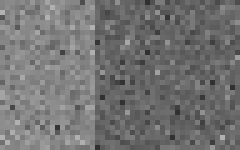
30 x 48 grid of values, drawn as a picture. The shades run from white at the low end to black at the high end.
The right part is higher, past a seam about 40% of the way across. The histogram is bell-shaped. No regular stripes run through it.
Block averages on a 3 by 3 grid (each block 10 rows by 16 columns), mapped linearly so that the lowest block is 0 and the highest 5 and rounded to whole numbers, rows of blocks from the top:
0 4 5
0 4 5
0 4 5
